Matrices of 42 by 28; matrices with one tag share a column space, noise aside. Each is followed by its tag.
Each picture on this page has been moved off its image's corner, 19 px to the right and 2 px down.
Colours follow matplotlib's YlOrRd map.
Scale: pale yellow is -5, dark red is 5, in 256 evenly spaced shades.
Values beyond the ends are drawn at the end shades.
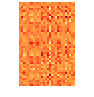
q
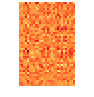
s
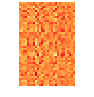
q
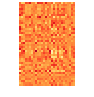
s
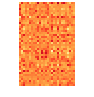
s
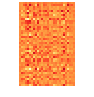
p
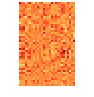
s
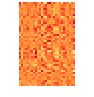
s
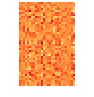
q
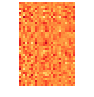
q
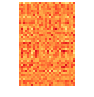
s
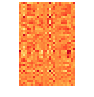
s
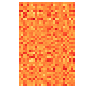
p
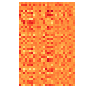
p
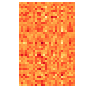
q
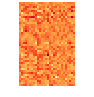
q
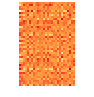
p
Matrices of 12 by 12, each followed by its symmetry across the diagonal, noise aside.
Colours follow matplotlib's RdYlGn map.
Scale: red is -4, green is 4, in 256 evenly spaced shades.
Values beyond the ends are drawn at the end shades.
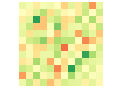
symmetric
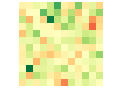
neither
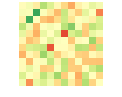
symmetric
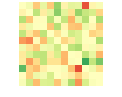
antisymmetric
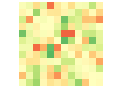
antisymmetric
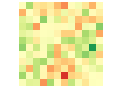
antisymmetric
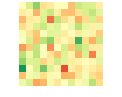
neither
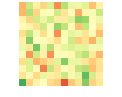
neither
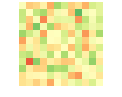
antisymmetric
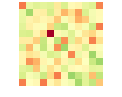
symmetric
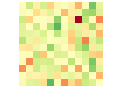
neither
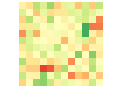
antisymmetric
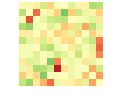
neither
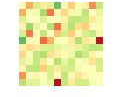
symmetric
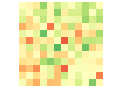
antisymmetric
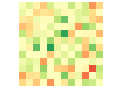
symmetric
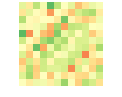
symmetric
